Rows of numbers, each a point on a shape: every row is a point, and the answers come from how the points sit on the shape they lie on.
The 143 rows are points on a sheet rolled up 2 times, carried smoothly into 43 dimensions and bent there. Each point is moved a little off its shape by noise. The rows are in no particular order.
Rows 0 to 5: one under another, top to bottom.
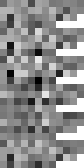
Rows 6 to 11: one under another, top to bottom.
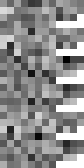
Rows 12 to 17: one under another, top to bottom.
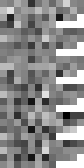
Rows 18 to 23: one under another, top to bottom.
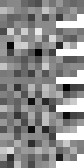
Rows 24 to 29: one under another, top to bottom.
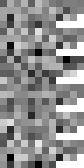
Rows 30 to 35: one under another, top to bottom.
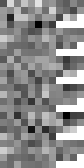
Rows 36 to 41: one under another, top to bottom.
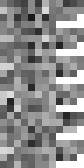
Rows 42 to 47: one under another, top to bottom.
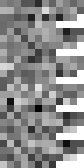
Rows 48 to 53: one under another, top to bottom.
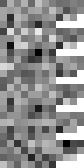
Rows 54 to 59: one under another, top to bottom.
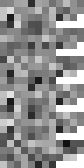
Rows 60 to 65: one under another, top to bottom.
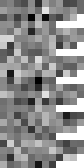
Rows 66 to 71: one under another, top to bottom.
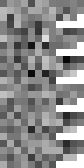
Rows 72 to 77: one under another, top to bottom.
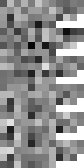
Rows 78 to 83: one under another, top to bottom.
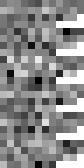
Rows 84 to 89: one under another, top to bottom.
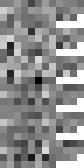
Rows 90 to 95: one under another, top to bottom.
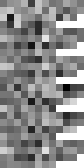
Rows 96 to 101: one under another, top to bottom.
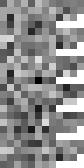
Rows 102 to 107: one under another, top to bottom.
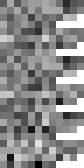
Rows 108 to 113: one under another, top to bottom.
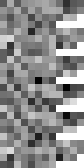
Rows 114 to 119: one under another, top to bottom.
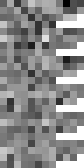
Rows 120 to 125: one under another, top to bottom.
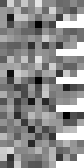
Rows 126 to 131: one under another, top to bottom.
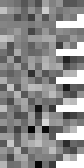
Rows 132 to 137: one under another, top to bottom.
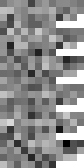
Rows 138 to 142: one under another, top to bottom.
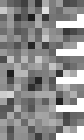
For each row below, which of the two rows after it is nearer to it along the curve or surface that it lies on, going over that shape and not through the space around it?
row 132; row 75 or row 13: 75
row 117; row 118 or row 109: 118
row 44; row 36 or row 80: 36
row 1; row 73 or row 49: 49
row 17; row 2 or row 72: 72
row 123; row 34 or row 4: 34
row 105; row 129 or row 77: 77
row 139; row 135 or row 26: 135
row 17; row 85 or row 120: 85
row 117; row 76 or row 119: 119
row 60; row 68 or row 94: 68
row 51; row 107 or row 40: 40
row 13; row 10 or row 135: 135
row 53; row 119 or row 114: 114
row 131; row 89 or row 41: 89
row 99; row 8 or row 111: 111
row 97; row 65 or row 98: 98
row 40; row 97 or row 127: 127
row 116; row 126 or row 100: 126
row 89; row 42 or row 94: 42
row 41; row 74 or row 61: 61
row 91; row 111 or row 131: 111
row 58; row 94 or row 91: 91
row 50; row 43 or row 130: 130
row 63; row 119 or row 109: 109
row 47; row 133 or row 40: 133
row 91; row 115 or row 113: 115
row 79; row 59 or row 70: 59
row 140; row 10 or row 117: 117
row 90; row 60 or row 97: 97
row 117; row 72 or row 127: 127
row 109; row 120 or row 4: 120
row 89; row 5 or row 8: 8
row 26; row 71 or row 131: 131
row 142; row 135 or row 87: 87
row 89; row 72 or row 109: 109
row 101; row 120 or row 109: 109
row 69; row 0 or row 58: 0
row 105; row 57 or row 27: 57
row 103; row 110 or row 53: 53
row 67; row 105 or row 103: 103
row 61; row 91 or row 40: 91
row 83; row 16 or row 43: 16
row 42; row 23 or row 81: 81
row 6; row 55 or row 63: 63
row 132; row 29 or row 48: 48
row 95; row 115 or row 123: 115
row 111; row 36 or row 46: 36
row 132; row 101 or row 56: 56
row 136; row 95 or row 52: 95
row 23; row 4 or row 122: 122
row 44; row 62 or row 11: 62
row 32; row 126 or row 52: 126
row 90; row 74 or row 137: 74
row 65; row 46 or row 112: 112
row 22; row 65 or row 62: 65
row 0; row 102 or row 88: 88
